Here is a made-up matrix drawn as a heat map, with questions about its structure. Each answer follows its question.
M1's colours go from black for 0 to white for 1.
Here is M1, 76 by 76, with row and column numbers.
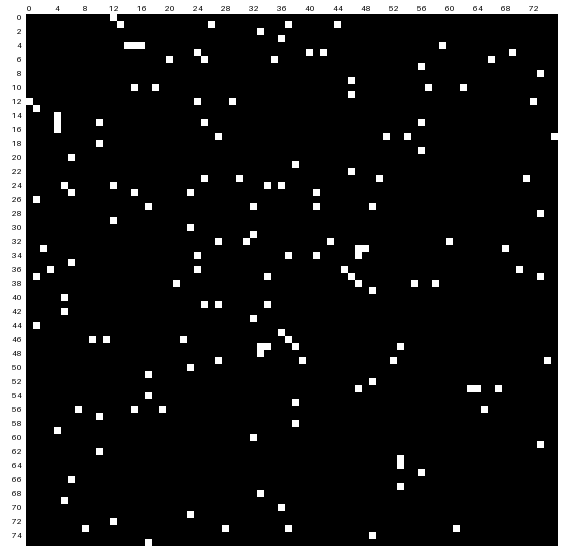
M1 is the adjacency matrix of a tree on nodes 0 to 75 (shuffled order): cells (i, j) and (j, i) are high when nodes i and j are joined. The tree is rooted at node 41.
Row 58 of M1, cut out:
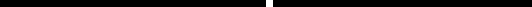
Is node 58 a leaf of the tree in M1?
yes
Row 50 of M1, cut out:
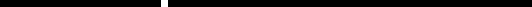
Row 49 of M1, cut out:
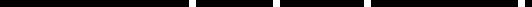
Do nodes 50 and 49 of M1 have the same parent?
no
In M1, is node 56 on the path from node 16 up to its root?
no
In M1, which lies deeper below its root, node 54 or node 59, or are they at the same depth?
node 59
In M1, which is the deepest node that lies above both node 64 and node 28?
34
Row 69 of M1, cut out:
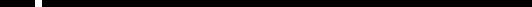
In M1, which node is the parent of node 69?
5
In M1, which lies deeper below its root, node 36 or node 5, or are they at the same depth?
the same depth
